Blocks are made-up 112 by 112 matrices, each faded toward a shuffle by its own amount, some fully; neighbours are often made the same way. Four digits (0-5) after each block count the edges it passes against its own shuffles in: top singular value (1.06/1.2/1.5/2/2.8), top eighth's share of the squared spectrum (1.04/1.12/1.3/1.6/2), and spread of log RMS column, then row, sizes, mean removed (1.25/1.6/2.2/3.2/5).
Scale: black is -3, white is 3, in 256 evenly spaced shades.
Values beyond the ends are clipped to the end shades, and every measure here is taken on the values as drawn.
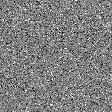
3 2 0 1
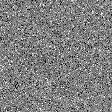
2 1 0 0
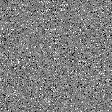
3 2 1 1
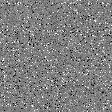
1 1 0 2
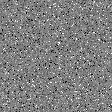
0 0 0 0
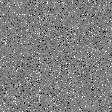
1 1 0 1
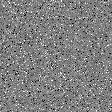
0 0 0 0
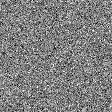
1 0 0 0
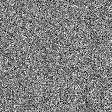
3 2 0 0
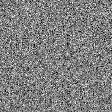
3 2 0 1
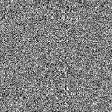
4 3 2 2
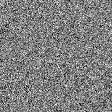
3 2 0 1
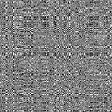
5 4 3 3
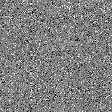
3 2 1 0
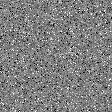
1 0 0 0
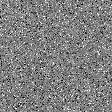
1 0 0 0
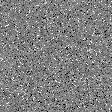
0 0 0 0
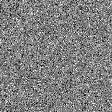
2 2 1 0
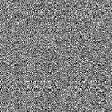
4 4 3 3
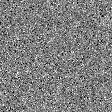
1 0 0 0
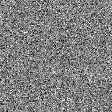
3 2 0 0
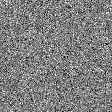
2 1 0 0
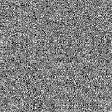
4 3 2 2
